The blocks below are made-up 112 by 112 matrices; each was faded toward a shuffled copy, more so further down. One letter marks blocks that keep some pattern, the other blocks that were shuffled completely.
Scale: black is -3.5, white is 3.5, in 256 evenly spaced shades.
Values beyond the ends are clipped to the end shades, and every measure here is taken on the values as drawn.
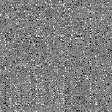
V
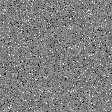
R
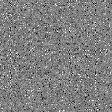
V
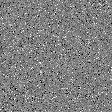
R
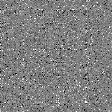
V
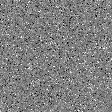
R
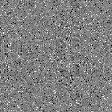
V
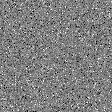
R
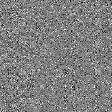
V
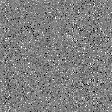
V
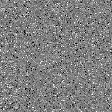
V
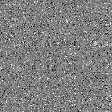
V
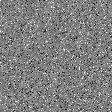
R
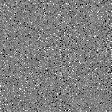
V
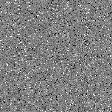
V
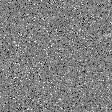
R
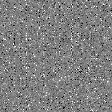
V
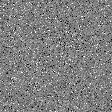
R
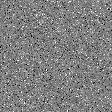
R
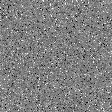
R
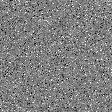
R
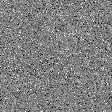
R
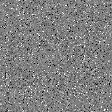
V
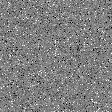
R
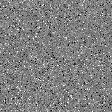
V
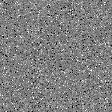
V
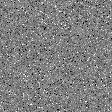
R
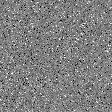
R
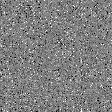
V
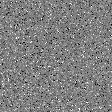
R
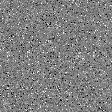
V
